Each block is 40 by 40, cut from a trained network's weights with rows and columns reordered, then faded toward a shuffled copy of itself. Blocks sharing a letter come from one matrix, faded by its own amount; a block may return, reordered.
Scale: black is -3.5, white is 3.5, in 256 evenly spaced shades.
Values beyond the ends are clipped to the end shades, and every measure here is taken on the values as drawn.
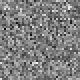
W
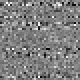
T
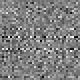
T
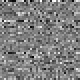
T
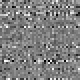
T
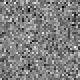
W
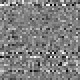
T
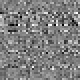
T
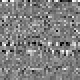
T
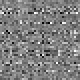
T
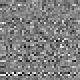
T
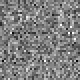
W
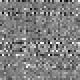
T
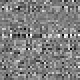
T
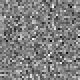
W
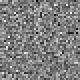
W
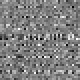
T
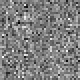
W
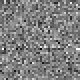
W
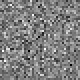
W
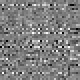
T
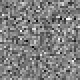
W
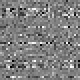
T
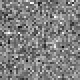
W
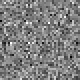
W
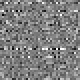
T
